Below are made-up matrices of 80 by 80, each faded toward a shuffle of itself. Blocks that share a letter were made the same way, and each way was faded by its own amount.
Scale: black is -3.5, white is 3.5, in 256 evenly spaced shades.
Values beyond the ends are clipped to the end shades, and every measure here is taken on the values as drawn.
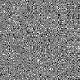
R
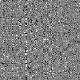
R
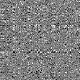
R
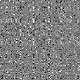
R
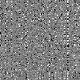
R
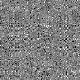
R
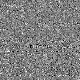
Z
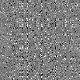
R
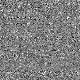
Z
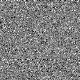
Z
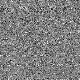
Z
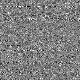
Z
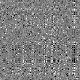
R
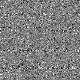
Z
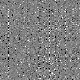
R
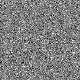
Z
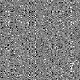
R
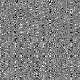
R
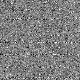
Z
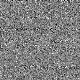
Z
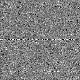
Z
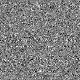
Z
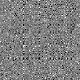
R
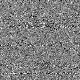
Z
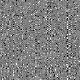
R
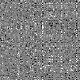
R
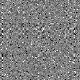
R
